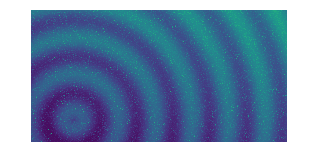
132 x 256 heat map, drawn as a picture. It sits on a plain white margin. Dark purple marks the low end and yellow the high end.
Histogram: bell-shaped. Mirror symmetry: none. Rings: centred on the bottom left. Ninth with the lowest average: bottom left. Average level on the scale: 30%. Slope: up to the top right.
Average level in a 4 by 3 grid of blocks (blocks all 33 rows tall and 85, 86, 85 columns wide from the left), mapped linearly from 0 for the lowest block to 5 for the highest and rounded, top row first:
345
234
123
012
